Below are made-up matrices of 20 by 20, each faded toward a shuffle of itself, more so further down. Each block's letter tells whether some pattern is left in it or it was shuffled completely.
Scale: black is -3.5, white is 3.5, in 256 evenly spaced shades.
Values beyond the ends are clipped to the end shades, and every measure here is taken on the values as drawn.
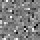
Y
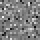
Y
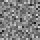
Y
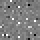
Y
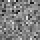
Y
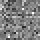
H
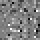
H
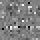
H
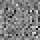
H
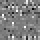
H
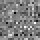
H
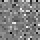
H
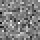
Y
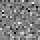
Y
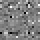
H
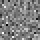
Y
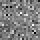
Y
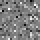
Y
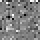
H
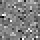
Y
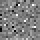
Y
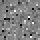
Y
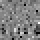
H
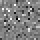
Y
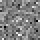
Y
